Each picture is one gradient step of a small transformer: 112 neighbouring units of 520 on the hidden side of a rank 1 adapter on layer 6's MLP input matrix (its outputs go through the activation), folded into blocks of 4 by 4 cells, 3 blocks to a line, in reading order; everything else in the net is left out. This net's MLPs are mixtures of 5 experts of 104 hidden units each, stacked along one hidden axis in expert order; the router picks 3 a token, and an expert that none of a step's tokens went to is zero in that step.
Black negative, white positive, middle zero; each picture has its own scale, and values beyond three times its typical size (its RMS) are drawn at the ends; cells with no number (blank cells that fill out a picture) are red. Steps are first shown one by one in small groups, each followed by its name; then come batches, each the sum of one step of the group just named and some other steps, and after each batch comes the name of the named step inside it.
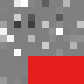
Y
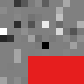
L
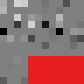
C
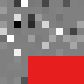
Y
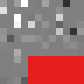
C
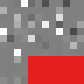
L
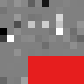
C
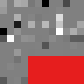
C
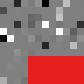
L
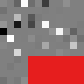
Y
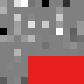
C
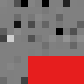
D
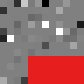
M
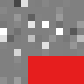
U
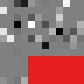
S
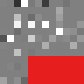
M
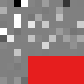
D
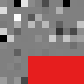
D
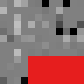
D
